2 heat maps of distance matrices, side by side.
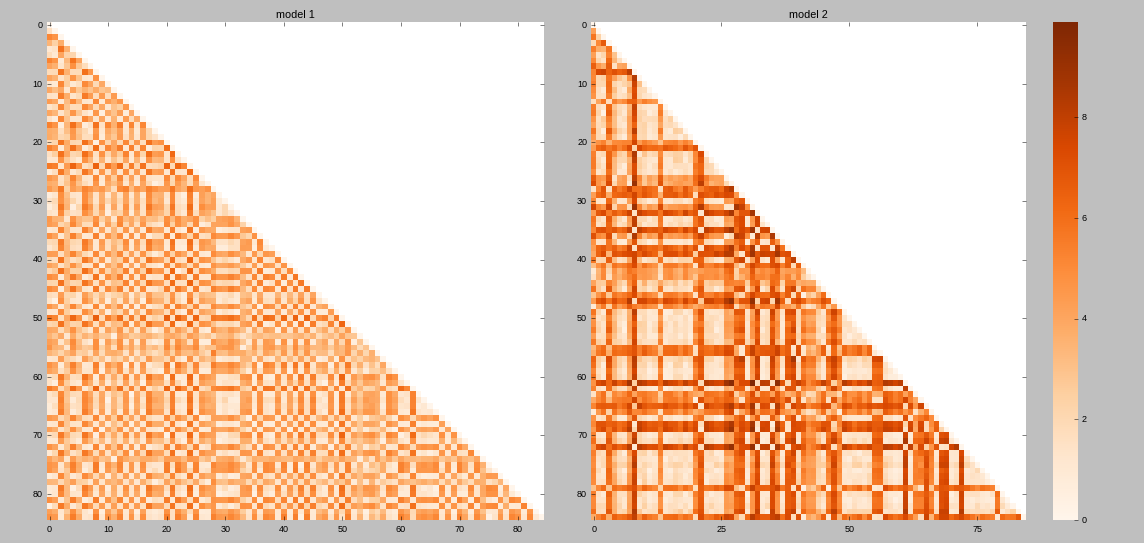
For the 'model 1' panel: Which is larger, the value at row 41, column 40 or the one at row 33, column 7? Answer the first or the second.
the first
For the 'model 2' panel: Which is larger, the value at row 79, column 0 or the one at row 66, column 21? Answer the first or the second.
the second
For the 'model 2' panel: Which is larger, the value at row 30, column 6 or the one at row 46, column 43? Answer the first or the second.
the second
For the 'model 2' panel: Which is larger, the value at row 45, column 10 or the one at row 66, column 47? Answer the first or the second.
the second
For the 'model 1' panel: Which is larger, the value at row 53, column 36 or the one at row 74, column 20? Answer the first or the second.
the second
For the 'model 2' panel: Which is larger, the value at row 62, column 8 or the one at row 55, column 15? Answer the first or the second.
the first
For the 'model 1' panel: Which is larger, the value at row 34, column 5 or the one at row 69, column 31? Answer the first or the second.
the second
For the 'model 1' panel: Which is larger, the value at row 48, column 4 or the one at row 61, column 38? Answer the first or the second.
the first
